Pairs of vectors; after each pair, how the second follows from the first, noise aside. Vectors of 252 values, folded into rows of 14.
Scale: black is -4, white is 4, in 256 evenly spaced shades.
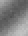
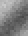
reversed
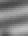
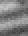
reversed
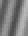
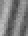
reversed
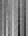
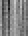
reversed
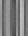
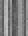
reversed
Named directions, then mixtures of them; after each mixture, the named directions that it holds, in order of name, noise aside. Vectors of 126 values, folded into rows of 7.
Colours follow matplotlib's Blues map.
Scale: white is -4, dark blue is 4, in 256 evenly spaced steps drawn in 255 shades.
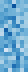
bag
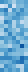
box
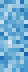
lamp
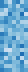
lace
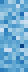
bag, box, lace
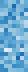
bag, lace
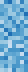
bag, lace, lamp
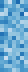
lace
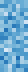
bag, lace, lamp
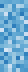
bag, lace, lamp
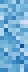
bag, box, lace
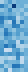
bag, box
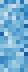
bag, lamp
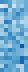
box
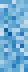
bag, box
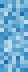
bag, lace, lamp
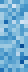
box, lace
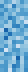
bag, lamp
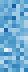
bag, lace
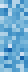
box, lace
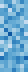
bag, box, lamp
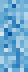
bag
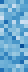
box, lace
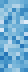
box, lace, lamp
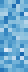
bag, lace
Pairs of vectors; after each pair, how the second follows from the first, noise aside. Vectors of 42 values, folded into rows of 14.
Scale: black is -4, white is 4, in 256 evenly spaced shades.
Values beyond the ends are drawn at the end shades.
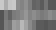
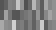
shuffled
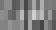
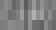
shrunk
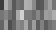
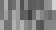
shuffled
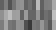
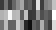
scaled up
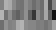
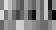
scaled up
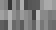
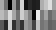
scaled up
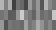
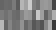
shuffled
